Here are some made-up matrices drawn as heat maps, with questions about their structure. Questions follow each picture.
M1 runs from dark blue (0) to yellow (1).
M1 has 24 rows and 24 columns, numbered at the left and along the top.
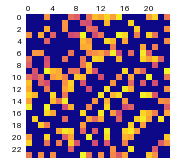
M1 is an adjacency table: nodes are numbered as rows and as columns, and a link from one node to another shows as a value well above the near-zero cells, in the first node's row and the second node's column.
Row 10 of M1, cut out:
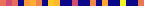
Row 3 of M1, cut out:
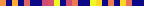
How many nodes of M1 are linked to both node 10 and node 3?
8
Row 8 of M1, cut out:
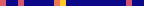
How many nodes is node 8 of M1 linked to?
5
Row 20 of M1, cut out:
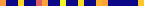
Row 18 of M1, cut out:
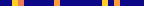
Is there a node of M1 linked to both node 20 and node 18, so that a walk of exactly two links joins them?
yes
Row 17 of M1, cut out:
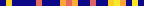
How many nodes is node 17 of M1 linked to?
10
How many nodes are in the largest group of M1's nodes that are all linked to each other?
5
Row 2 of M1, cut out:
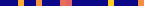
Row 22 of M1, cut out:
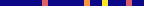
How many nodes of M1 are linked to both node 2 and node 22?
0
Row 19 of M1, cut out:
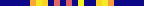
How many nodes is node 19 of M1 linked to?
9
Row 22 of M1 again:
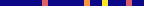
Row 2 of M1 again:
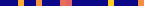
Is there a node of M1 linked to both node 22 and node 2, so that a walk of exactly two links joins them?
no
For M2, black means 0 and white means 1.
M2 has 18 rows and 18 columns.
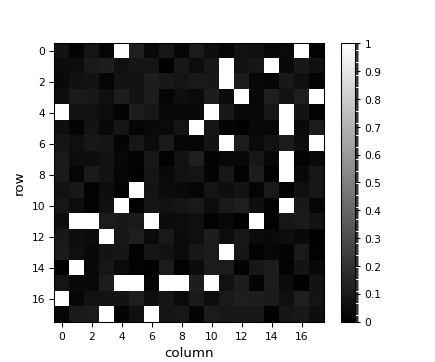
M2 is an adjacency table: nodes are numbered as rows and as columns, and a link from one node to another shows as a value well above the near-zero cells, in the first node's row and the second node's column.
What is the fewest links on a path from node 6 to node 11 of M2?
1
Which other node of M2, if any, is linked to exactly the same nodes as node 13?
node 2
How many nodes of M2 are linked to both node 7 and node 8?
1
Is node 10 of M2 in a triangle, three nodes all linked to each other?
yes
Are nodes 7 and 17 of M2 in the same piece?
no
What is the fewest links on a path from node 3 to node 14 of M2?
5
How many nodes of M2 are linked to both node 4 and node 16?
1
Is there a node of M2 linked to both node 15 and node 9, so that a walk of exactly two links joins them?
yes
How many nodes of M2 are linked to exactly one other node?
8
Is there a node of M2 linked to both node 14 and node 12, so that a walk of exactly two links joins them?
no
